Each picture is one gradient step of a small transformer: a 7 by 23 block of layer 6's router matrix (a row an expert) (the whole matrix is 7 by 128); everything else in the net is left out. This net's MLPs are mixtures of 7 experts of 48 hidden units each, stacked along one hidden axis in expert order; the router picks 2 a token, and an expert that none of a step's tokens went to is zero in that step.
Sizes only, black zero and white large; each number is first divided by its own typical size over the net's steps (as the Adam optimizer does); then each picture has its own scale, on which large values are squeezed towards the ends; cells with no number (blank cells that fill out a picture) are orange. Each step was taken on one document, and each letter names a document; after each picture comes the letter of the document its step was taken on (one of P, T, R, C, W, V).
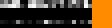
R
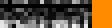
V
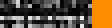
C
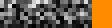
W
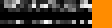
R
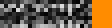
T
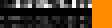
R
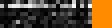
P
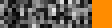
T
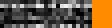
T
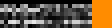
V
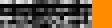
C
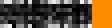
C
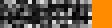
P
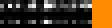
R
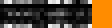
C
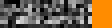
W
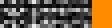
T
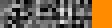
T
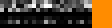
R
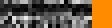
C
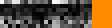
C
